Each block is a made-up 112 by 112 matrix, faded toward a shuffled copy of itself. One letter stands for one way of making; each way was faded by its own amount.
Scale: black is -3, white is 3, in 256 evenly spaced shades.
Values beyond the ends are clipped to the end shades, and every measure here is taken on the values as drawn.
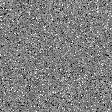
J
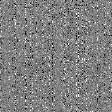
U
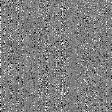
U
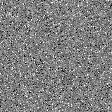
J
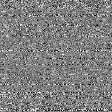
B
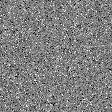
J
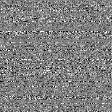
B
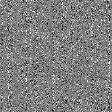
U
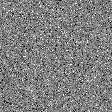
J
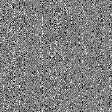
U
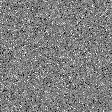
J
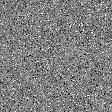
J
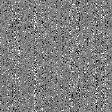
U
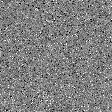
J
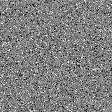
J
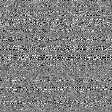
B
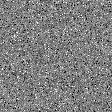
J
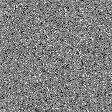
J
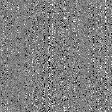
U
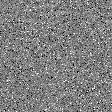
J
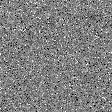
J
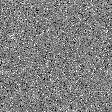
J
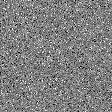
J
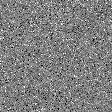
J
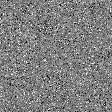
J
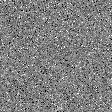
J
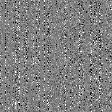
U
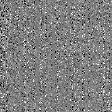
U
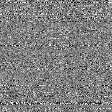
B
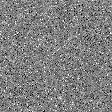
J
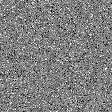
J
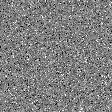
J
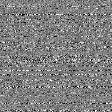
B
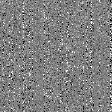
U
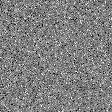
J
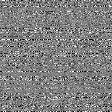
B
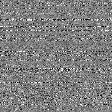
B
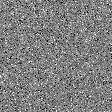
J
